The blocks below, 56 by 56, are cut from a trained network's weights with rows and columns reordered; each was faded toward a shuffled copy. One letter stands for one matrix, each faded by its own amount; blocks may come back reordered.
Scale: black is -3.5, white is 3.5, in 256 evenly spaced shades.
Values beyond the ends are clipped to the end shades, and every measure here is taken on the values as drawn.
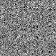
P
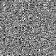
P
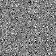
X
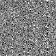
X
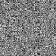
P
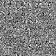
P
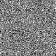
P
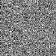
P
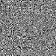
P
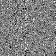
X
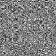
P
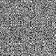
P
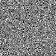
X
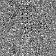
X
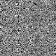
P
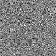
P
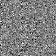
X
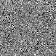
X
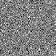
P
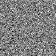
X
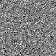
P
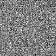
X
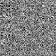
P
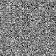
P
